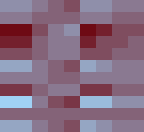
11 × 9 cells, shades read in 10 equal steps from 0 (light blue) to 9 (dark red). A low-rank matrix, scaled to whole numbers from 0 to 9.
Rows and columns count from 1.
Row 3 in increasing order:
3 4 6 6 6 8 9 9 9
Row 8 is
7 7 5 4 4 7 7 5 5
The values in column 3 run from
4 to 6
